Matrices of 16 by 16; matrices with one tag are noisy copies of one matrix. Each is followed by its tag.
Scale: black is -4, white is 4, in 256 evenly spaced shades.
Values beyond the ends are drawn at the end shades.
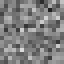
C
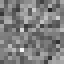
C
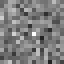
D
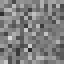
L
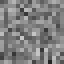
D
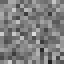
D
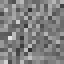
L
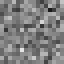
C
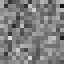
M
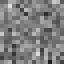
D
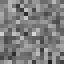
D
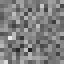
L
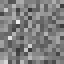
L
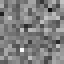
C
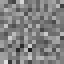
L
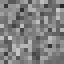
M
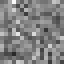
D
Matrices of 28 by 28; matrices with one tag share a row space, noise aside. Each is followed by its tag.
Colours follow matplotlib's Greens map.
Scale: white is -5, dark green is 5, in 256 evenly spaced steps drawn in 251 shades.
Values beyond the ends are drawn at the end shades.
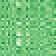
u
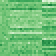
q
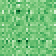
u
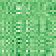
u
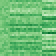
q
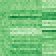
q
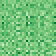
u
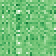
u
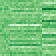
q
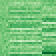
q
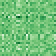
u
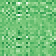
u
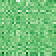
u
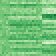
q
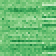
q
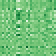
u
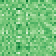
u
